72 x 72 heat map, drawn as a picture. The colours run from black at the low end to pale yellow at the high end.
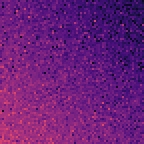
No single row or column stands out from its neighbours. On average the colour sits 30% of the way up the scale. Fine speckle covers the field. The values follow a bell shape. The ninth with the highest average is the bottom left. The ninth with the lowest average is the top right. The field climbs toward the bottom left. The halves do not mirror each other.
